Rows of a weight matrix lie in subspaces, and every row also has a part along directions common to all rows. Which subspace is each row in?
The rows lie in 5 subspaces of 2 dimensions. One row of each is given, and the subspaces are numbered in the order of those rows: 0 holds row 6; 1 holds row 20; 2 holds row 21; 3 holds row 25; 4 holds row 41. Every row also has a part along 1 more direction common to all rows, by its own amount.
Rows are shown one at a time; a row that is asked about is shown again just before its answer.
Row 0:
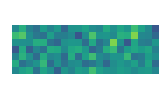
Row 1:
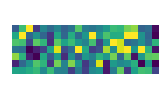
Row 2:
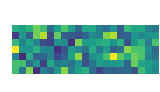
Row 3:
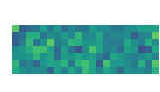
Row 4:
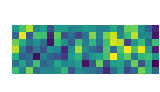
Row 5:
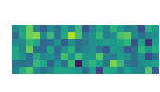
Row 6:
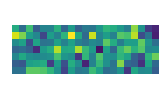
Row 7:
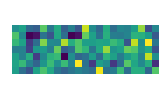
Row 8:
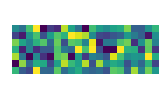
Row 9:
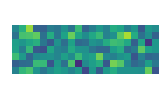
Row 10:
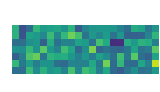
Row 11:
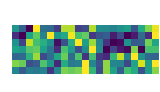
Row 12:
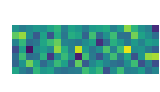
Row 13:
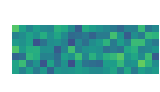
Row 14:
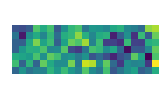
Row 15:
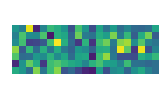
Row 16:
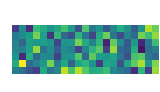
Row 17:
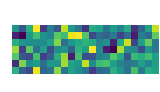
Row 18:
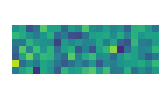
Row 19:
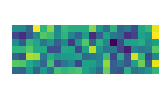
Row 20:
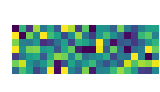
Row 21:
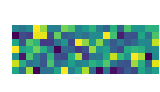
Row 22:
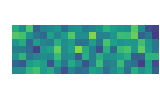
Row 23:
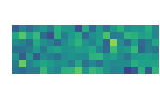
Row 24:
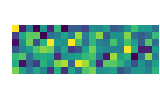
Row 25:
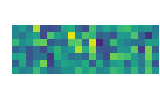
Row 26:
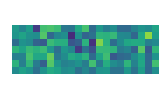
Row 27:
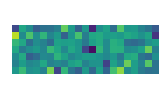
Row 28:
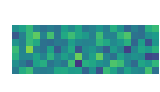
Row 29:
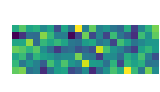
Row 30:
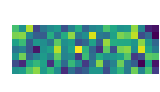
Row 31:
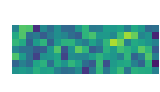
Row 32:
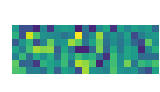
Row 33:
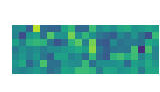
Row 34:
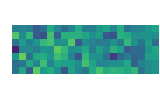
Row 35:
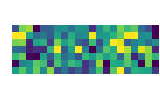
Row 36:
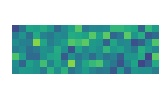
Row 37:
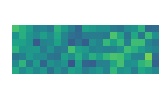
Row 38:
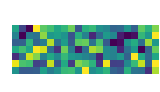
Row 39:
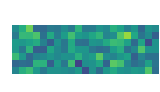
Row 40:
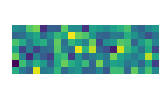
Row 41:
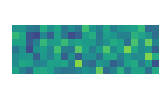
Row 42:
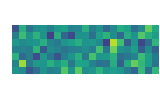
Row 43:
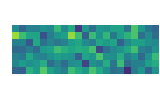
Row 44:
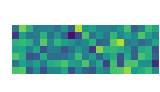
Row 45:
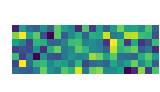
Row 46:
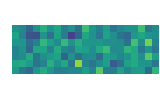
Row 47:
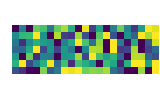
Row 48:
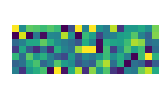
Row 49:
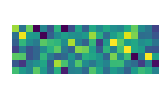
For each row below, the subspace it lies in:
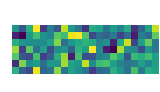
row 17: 3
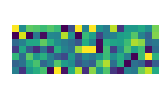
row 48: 1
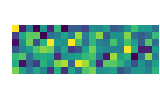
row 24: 1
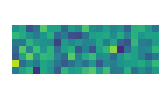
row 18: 3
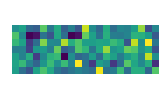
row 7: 4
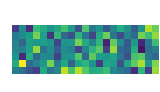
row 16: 0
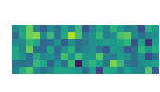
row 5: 4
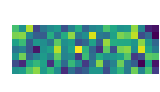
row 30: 0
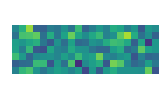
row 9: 4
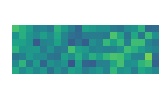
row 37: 2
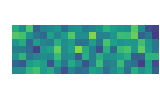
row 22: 0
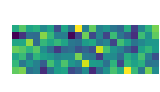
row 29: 0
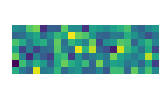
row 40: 3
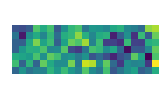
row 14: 2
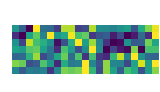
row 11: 3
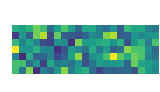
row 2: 2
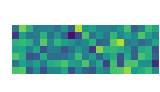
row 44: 0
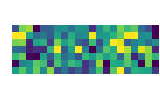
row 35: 1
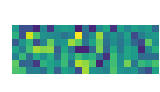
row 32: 1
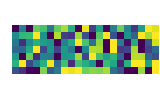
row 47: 0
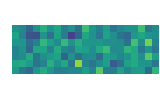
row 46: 4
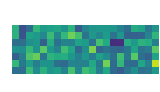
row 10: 0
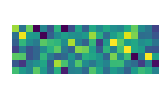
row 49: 1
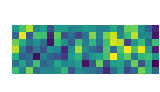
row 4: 2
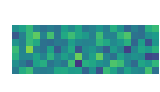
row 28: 4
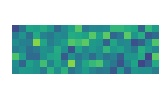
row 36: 2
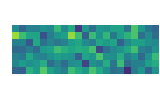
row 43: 0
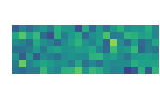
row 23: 0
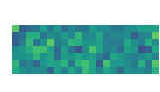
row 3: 1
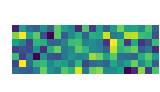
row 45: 0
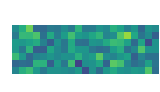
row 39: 4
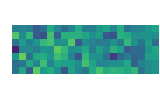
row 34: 2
